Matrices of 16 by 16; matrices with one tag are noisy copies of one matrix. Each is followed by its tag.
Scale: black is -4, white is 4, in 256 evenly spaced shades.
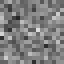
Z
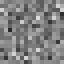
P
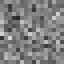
Z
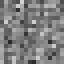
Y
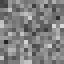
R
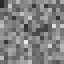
R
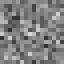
Z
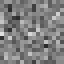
Z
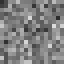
R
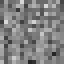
Y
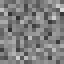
P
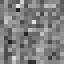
Y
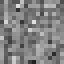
Y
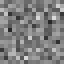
P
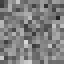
R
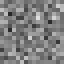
P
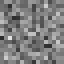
Z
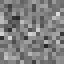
Z
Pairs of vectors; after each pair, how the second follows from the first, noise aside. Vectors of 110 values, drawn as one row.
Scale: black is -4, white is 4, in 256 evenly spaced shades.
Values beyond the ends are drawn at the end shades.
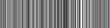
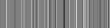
partly zeroed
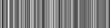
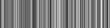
reversed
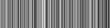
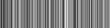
reversed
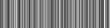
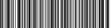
scaled up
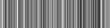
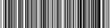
scaled up
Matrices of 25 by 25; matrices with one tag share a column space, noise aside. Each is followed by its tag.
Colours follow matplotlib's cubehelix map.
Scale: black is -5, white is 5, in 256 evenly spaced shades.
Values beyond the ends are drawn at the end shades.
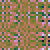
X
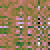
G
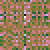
X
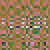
G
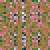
X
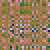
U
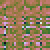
G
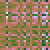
X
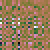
G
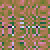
G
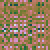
U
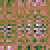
U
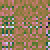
G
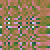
G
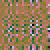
U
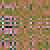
G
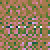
G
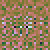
G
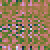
U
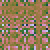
U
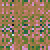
U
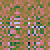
G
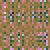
X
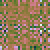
U
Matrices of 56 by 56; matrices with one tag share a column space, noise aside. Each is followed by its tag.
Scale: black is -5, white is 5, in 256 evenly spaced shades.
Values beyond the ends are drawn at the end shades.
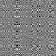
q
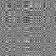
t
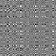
q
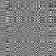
t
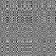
t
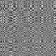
t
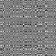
q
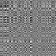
t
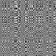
t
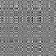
t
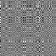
t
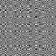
q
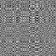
t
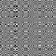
q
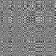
t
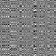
q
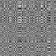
t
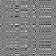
q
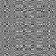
q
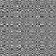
q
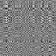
t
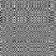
t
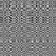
t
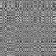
t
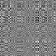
t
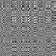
t
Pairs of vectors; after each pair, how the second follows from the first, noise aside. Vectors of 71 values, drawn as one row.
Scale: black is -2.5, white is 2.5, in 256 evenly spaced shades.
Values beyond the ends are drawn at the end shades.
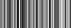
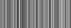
shrunk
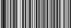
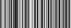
wrapped around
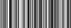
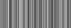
shrunk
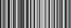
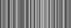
shrunk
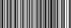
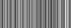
shrunk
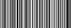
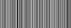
shrunk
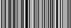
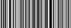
wrapped around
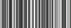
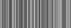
shrunk
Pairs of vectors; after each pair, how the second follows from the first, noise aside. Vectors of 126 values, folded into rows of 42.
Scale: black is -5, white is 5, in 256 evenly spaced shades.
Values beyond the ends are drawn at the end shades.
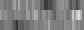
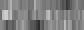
reversed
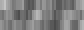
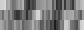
scaled up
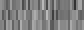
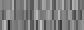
reversed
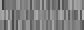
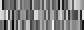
scaled up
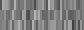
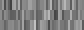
reversed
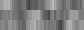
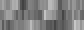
reversed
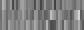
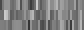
reversed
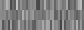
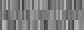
reversed
